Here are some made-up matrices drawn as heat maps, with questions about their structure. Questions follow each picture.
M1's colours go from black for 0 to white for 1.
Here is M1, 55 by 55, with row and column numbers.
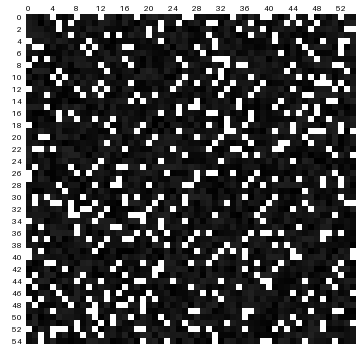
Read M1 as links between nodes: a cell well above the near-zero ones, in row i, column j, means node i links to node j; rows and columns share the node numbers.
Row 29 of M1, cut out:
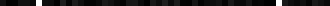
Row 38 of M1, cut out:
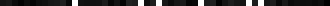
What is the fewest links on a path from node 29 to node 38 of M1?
4
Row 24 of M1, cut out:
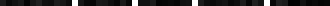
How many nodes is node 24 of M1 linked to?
4
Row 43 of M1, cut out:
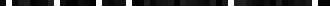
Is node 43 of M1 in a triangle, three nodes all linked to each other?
no
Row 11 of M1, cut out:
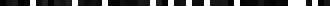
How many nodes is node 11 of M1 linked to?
12
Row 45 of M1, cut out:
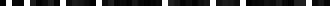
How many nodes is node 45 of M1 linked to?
8
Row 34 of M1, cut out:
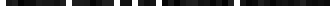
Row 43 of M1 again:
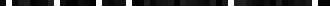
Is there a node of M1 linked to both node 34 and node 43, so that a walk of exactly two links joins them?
no
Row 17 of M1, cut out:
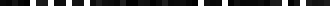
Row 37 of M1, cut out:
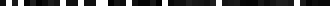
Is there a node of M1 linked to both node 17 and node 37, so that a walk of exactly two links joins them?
no
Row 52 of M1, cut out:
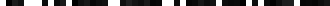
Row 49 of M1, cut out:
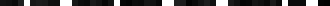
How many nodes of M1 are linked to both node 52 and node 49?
6
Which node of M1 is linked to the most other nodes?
node 52
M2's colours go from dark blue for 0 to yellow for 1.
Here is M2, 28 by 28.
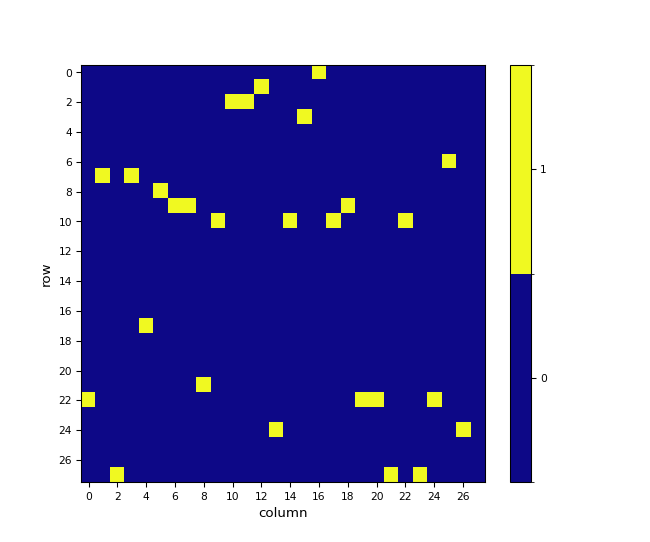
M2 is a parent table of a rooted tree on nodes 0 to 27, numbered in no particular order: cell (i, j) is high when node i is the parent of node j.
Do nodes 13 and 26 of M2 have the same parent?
yes
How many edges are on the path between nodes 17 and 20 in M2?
3
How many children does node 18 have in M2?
0
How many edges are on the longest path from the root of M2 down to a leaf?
6
